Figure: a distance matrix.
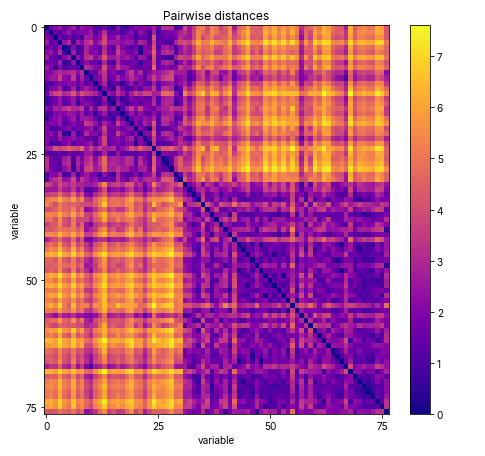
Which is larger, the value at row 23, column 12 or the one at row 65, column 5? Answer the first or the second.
the second
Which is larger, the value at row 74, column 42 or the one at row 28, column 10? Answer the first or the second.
the first
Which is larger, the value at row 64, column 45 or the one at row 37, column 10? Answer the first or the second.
the second
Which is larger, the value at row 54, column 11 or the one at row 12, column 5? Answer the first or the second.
the first
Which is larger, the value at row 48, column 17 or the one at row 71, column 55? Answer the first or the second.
the first
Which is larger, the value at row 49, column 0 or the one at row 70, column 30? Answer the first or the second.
the first
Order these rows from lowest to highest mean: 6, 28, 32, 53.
32, 53, 6, 28
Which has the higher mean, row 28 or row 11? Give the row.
28
